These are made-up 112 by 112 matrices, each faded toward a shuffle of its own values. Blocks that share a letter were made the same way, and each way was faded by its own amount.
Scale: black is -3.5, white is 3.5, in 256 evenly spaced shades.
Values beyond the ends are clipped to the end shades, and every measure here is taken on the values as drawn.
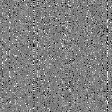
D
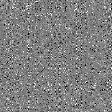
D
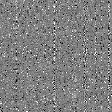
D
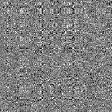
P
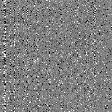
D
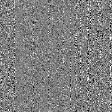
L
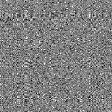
P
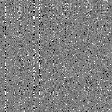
D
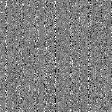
L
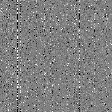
D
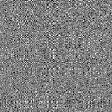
P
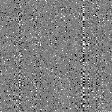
D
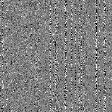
L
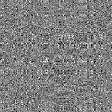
P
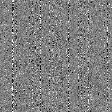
L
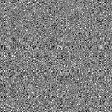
P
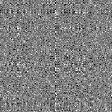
P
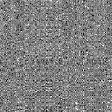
P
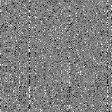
D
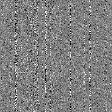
L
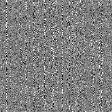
L
